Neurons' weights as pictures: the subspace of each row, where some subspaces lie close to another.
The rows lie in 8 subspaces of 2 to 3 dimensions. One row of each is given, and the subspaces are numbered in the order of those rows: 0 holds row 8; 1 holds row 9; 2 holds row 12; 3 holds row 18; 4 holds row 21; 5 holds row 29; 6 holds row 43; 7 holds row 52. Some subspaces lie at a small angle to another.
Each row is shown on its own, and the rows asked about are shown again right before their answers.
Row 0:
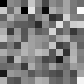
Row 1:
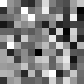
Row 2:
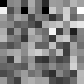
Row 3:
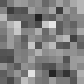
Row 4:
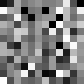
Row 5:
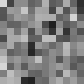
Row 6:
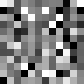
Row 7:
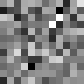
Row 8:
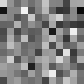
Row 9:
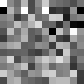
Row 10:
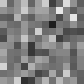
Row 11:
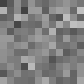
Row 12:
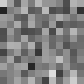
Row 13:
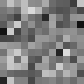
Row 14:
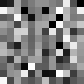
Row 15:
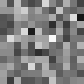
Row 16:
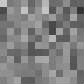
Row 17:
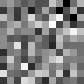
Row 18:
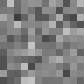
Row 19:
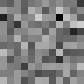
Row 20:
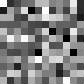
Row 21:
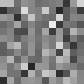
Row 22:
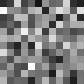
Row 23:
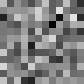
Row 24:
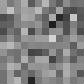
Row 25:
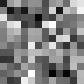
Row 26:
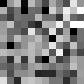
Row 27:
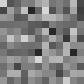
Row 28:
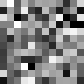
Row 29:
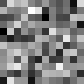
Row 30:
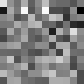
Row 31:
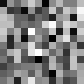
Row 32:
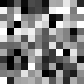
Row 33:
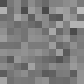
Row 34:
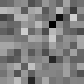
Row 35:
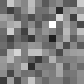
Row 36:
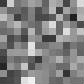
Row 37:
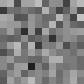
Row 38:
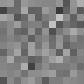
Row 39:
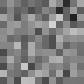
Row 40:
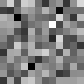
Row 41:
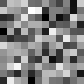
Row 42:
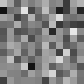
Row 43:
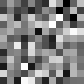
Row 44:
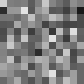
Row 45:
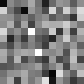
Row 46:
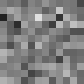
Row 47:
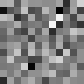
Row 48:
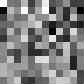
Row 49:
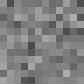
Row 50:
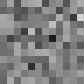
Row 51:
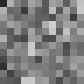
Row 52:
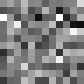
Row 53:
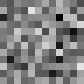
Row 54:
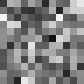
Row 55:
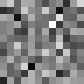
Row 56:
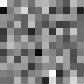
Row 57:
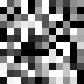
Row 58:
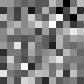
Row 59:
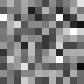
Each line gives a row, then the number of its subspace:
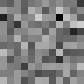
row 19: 7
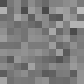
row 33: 1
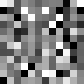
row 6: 4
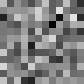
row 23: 1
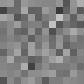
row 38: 0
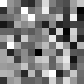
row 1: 4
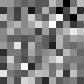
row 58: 6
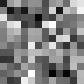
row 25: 7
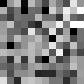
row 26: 7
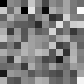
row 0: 6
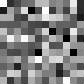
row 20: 5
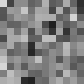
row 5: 3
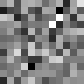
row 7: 0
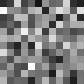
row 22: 2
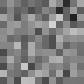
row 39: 6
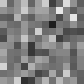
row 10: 6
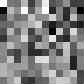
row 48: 1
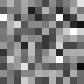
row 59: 7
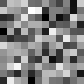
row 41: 5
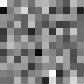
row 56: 2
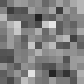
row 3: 7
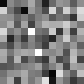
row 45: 2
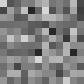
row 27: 5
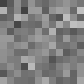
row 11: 3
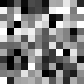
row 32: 5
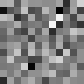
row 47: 0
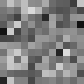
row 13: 5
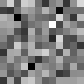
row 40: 4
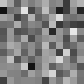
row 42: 0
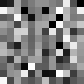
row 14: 4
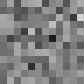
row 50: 2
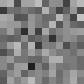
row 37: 2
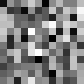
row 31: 0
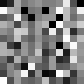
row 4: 4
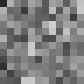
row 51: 3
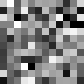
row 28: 3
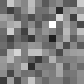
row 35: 5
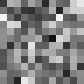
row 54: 7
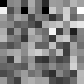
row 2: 1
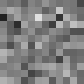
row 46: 7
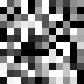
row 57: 6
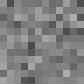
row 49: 3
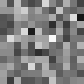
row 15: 2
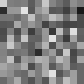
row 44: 0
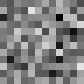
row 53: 7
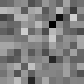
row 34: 5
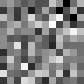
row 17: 6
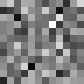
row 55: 4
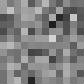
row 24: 5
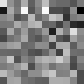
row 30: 1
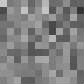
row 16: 1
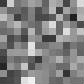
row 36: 3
